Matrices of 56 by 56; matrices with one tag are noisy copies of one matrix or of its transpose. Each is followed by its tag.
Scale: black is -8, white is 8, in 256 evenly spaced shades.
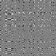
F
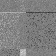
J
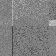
J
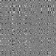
F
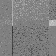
J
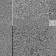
J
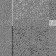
J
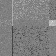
J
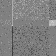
J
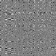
F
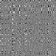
F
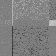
J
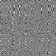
F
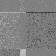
J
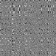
F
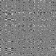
F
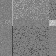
J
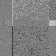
J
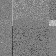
J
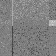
J
